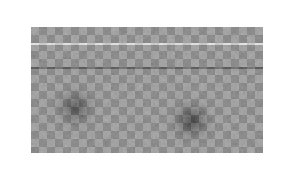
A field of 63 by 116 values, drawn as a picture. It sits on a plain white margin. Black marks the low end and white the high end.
Overall the values sit about 60% of the way up the scale. There is no overall slope. There are two dips. Rows 9 and 21 differ from the rows beside them.
